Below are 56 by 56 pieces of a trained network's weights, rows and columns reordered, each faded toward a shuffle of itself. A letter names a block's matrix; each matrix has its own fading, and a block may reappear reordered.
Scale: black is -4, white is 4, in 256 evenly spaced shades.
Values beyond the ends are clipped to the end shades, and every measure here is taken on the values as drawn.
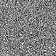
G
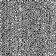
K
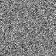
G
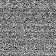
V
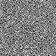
G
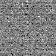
V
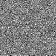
G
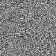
G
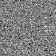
G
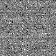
V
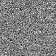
G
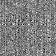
K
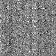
K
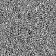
G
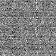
V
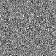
G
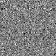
G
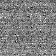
V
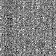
K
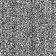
K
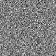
G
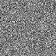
G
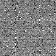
V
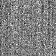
K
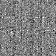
K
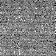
V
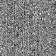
K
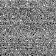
V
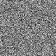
G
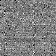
V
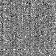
K
